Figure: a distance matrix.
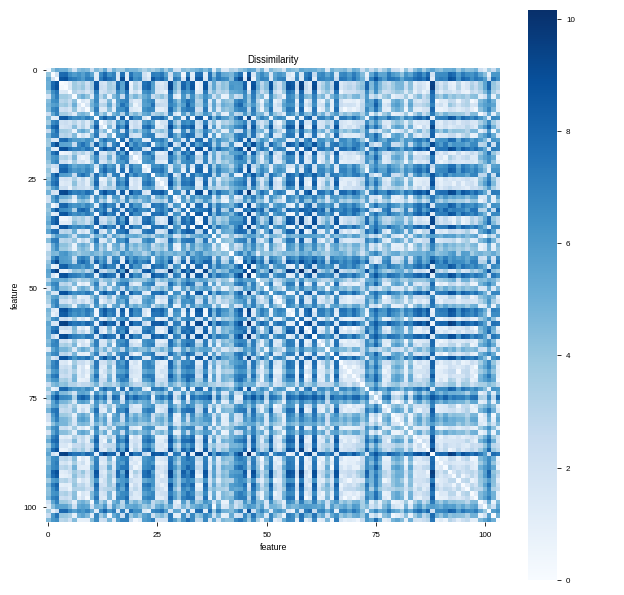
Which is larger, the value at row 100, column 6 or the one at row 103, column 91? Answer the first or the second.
the first
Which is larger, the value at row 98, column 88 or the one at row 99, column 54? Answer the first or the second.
the first
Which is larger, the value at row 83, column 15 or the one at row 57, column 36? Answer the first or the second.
the second
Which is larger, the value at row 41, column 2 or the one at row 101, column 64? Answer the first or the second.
the first
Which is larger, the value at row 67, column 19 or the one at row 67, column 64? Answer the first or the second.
the second
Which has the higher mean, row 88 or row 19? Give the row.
88
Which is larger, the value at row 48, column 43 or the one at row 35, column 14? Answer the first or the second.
the first
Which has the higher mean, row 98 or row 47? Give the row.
47
